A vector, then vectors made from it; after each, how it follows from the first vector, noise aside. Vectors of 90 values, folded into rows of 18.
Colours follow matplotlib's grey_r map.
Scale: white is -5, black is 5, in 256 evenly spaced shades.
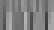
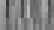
reversed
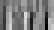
scaled up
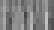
negated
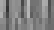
reversed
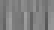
shrunk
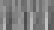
negated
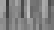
reversed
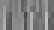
negated
